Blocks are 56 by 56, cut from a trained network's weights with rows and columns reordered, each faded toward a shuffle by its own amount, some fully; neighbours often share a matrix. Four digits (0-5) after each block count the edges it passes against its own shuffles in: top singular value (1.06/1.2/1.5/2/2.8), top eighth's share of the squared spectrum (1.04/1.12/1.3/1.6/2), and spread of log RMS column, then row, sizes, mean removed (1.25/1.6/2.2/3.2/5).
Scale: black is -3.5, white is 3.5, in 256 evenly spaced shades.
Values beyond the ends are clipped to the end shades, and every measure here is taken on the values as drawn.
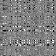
4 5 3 3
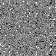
3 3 1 0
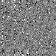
3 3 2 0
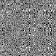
4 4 3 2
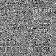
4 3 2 1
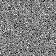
2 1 0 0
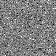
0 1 0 0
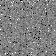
0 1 0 1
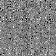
3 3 2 2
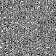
2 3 1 1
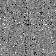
2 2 0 1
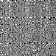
3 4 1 2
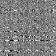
3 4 1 2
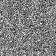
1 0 0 0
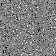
0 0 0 0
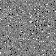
2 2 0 1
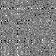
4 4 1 2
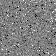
0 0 0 0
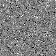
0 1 0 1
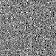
2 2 1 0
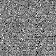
2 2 1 0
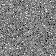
0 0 0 0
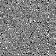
2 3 1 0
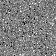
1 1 0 0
